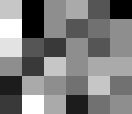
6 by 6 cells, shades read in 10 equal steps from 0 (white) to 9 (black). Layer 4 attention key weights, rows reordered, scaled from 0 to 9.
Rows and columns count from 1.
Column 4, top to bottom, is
3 6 4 4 5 8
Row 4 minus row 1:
2 -2 -2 1 -3 -6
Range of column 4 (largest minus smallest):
5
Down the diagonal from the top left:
2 9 7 4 2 4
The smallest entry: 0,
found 2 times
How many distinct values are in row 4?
4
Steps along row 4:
up down up down same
